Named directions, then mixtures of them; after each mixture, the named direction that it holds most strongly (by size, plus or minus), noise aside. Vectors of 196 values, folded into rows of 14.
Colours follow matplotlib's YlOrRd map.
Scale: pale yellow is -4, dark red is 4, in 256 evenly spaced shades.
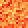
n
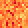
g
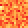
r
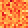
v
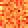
r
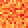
n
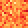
v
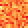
r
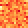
r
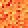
n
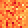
g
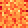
v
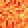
g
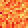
n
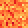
g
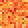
n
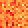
g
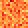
v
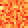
r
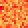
r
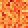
v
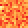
r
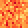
g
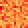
r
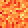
n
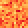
r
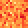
g
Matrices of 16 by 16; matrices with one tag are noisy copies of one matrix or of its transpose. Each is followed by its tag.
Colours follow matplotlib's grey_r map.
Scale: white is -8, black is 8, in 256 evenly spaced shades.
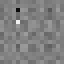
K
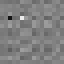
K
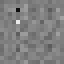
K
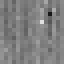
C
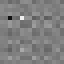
K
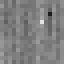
C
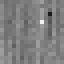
C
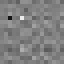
K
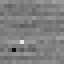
C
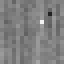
C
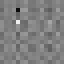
K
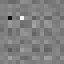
K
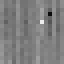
C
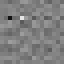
K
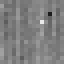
C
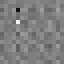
K
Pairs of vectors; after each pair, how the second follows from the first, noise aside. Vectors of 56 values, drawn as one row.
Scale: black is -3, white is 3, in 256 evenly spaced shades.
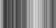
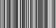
shuffled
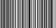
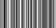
shuffled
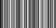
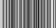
shuffled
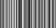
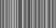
shrunk
